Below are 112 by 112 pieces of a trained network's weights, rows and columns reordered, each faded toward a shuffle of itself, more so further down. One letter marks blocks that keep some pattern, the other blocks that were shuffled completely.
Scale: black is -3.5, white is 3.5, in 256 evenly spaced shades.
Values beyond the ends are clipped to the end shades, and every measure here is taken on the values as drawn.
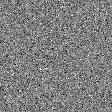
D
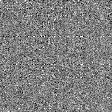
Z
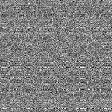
Z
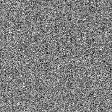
Z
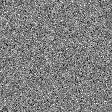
D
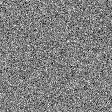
D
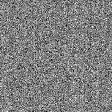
Z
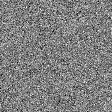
D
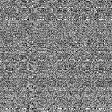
Z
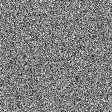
D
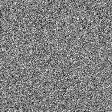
D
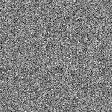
Z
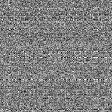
Z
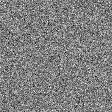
D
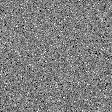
D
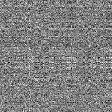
Z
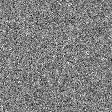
D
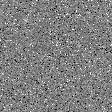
D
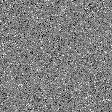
D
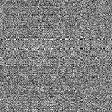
Z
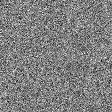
D
